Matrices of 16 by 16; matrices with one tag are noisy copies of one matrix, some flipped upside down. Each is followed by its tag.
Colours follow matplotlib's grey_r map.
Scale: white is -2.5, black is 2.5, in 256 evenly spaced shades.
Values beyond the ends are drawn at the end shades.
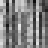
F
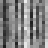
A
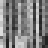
F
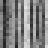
A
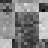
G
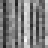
A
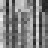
F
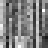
F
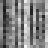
A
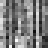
F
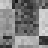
G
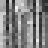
F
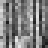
F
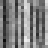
A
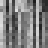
F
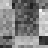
G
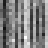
A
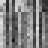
F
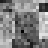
G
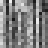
F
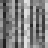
A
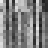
F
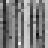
A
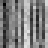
A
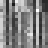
F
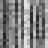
A
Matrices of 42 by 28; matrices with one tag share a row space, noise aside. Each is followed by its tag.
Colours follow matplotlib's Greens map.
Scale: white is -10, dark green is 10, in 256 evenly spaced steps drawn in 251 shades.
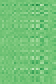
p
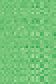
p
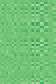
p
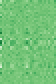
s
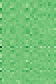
s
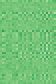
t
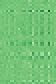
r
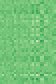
p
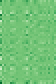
s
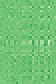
r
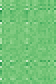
s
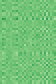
t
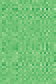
t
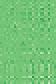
r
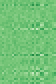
p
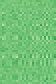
t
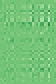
r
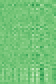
p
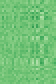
p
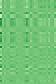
s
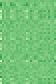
s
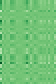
s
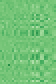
p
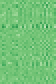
t
